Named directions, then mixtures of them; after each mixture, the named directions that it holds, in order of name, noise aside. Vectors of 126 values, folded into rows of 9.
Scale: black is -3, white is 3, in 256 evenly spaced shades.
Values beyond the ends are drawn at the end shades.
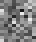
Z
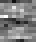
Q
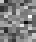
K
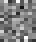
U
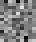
U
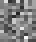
U, Z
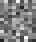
U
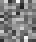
U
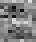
Q, Z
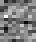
K, Q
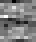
Q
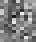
U, Z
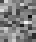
K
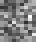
K, Z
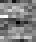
Q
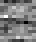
K, Q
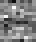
Q, U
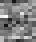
Q, Z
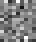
U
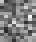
K, Z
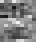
K, Q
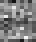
Q, U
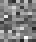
Q, U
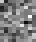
K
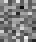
U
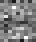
Q, U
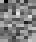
K, U
